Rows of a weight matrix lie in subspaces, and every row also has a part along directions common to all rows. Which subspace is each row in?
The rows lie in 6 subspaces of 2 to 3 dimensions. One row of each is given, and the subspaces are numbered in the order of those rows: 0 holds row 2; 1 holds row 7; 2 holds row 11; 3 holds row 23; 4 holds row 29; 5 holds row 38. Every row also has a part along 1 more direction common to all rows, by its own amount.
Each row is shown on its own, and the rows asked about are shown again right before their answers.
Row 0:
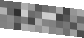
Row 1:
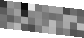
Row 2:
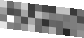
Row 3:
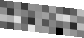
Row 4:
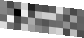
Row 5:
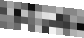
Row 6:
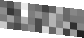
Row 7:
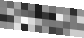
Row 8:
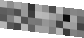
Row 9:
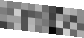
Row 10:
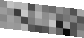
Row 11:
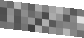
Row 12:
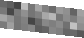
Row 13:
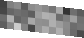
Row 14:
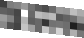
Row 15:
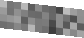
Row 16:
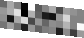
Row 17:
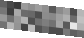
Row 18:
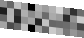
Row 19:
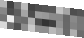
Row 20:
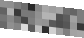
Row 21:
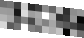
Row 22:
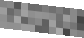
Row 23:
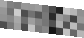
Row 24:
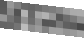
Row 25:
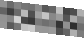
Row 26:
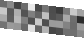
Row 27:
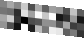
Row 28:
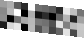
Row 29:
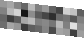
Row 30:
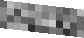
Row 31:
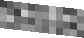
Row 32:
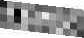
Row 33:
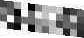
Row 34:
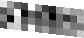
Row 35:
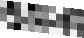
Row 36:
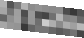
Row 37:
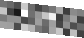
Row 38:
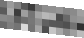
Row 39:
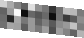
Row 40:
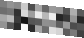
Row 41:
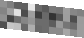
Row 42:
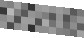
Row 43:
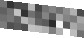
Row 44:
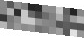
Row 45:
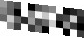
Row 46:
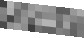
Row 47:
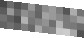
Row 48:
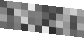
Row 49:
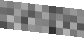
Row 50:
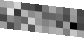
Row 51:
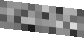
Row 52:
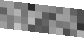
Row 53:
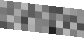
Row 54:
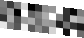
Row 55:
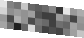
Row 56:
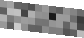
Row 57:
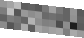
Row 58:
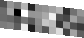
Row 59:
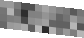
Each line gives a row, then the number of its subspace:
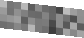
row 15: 3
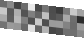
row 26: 2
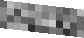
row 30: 0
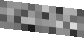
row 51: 4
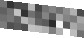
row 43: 0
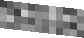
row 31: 4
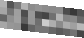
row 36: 5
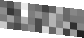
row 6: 5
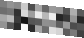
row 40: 1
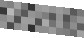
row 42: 2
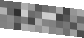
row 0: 2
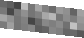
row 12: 1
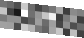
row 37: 2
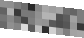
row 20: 5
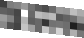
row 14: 5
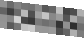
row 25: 4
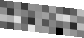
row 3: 4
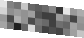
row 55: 3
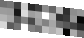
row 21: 2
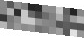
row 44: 1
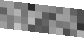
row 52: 2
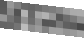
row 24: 5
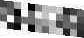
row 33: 4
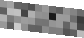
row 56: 2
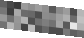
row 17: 1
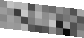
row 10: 0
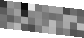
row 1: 3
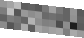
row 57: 1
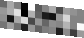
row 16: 3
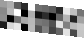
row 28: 4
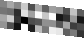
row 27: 1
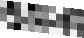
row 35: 0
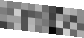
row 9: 3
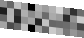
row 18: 2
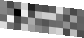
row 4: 0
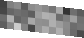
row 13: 3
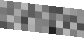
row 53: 3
